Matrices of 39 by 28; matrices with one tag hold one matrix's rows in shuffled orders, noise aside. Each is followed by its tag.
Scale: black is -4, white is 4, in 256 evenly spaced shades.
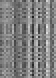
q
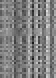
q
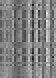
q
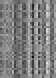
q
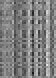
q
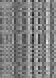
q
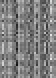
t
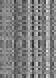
q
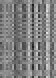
q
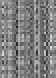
t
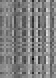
q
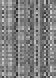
t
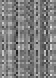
t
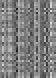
t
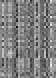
t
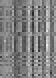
q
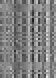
q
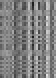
q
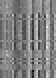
q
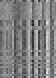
q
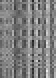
q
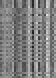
q
